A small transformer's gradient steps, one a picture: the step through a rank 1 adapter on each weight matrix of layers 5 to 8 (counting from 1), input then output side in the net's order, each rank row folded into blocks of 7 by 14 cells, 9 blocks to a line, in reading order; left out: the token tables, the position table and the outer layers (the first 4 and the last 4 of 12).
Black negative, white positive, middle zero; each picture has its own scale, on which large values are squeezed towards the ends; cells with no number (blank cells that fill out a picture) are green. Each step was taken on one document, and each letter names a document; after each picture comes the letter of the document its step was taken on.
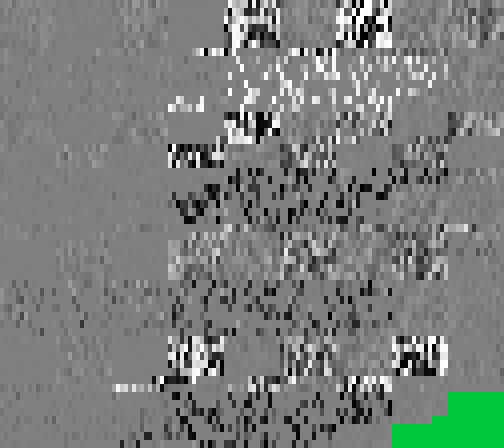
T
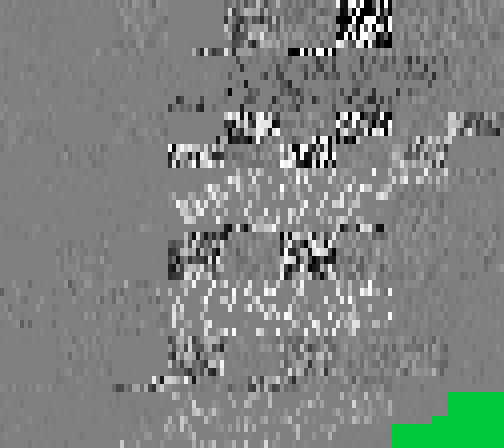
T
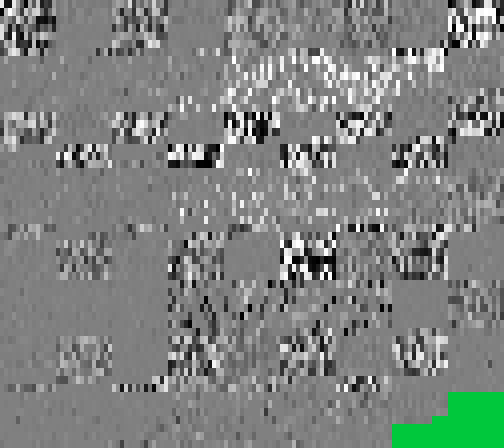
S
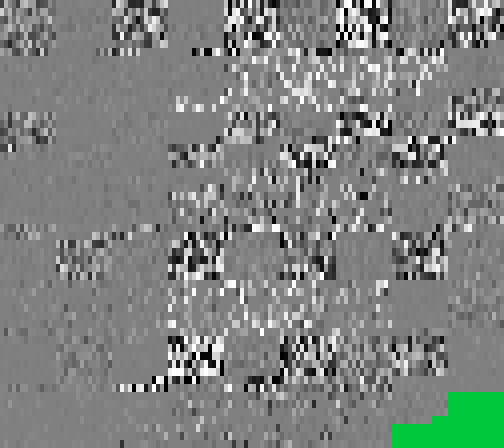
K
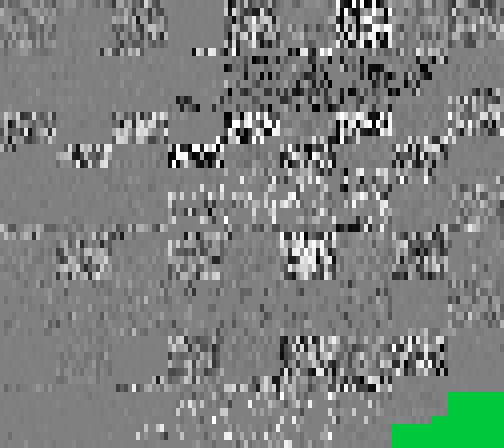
K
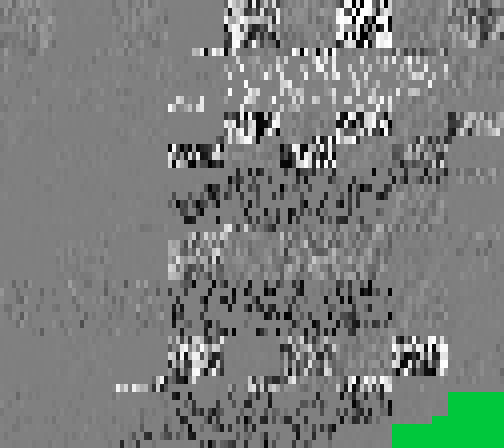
T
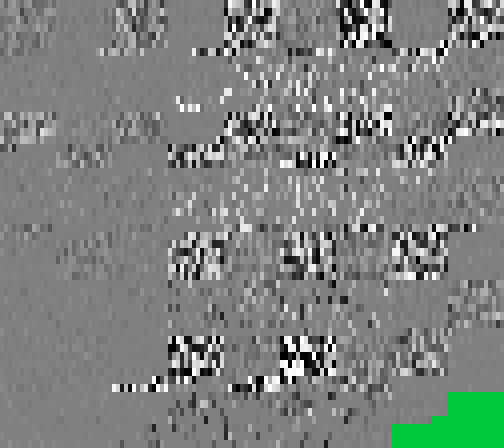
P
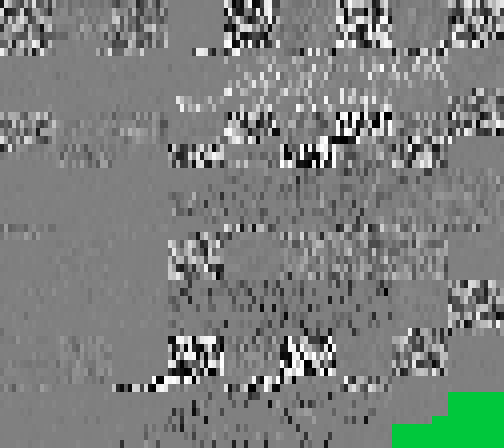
P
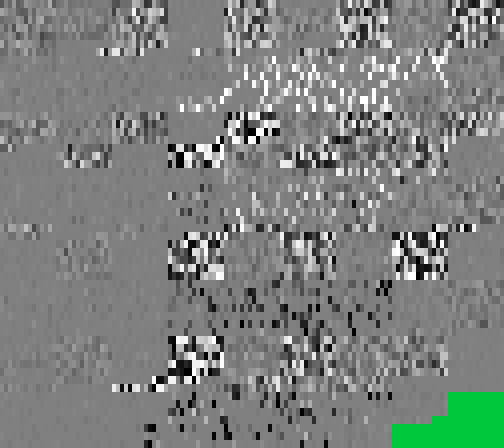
P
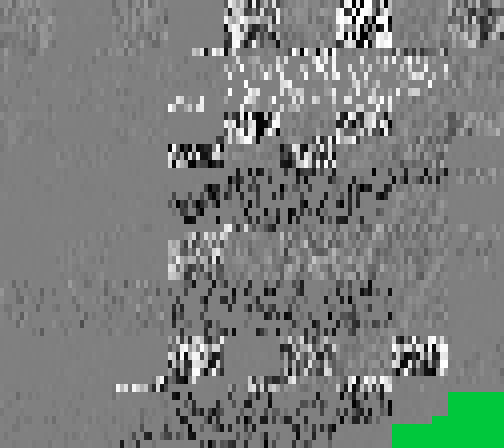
T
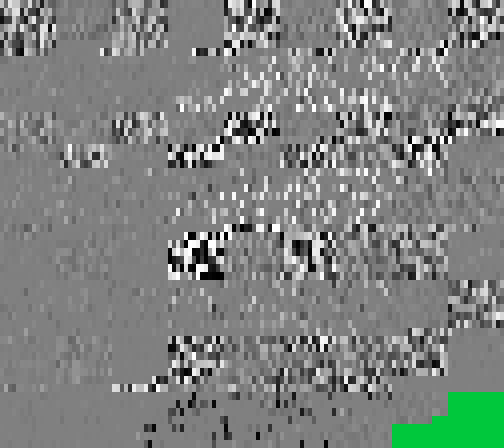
P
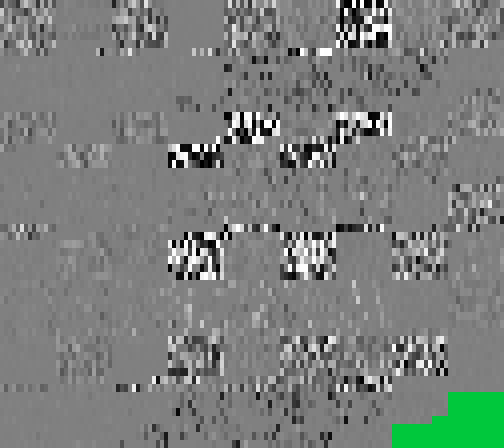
K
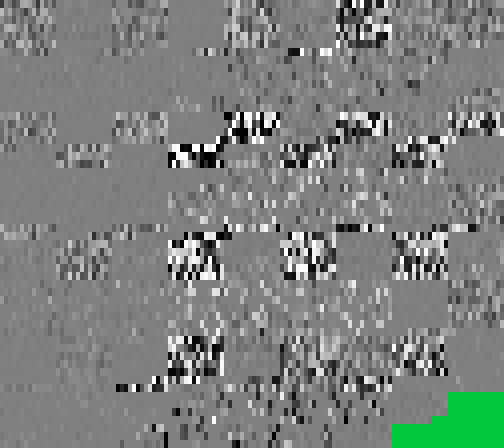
K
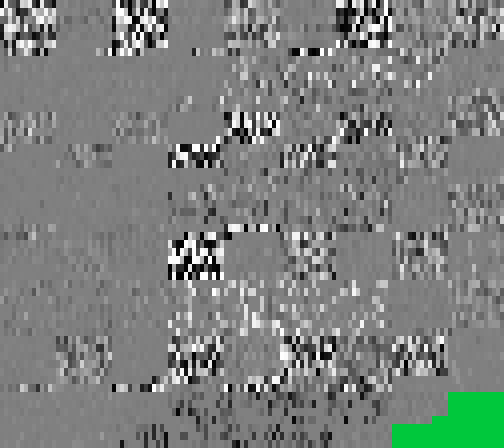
K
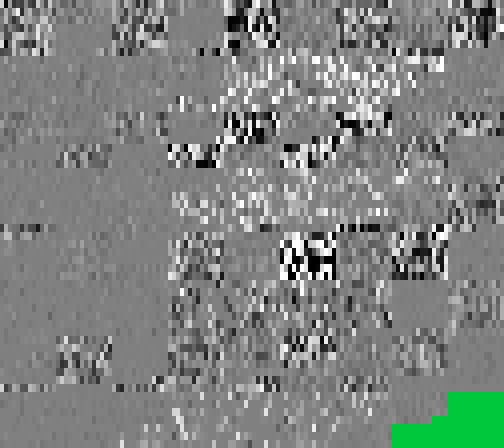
S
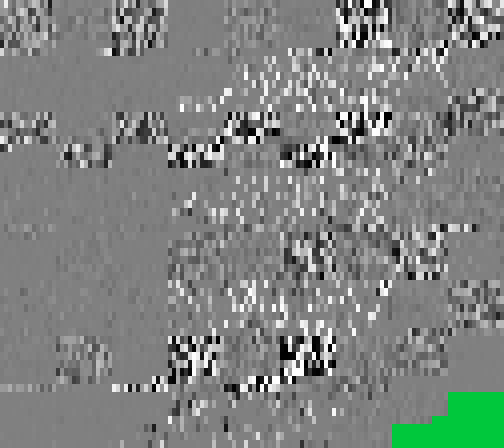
P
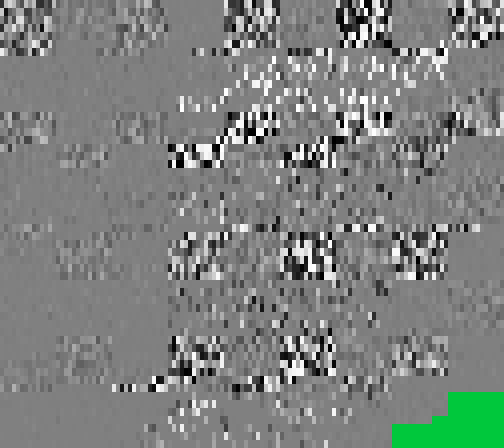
P
